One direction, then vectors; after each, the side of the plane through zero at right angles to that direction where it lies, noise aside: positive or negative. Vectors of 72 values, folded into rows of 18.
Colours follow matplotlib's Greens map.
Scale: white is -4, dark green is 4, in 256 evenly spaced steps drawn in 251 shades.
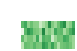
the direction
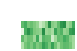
positive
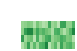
positive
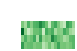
negative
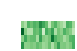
negative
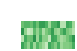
negative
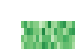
positive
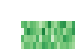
positive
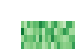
negative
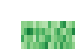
positive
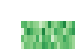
positive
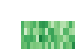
negative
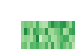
positive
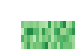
positive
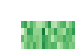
positive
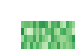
negative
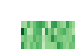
negative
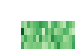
negative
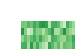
negative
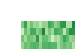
positive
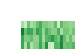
negative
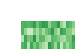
negative
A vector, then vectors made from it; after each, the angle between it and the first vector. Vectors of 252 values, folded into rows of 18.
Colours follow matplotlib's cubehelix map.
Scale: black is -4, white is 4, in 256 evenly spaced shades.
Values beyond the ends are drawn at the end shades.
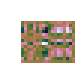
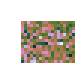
partly opposed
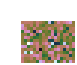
orthogonal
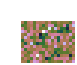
partly opposed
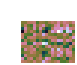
nearly parallel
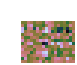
nearly opposite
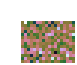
orthogonal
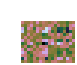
nearly opposite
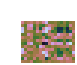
nearly opposite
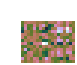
nearly parallel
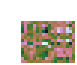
nearly parallel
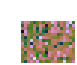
partly aligned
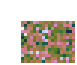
partly opposed
